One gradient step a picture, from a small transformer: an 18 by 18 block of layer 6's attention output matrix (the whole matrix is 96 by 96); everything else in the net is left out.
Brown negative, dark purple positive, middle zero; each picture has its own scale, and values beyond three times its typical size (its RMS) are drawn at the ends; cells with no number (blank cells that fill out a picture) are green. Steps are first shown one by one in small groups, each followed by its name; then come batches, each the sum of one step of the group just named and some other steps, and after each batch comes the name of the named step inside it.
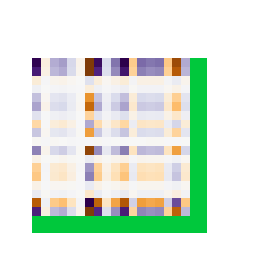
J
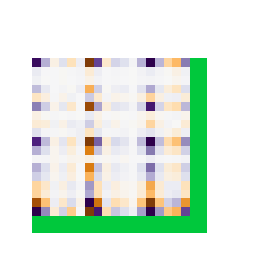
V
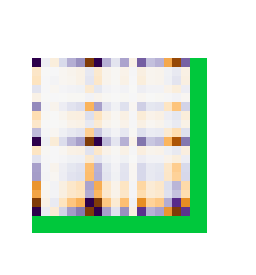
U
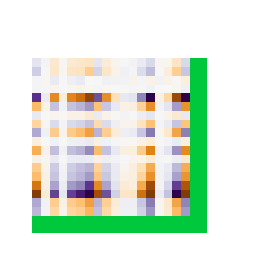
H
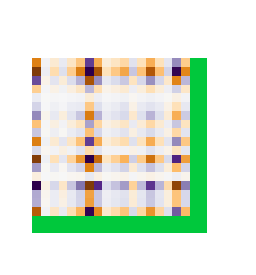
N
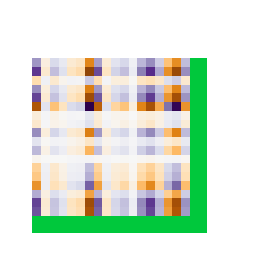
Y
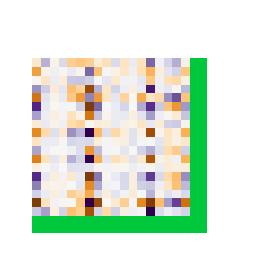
V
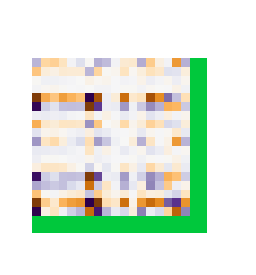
U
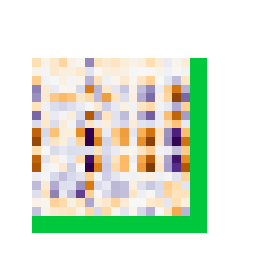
H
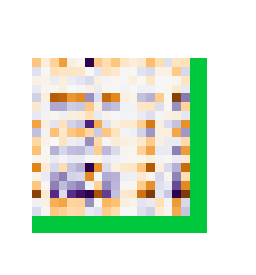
H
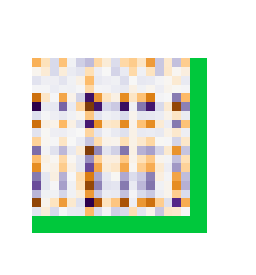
J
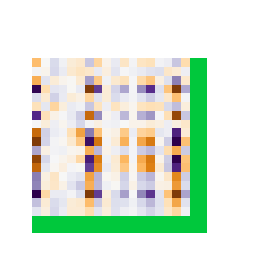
Y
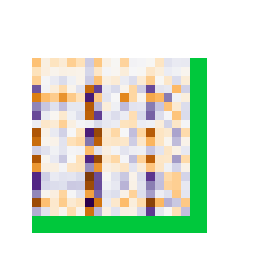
V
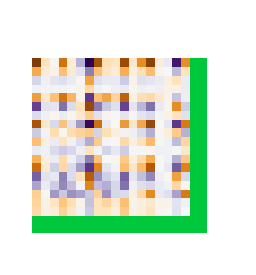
H
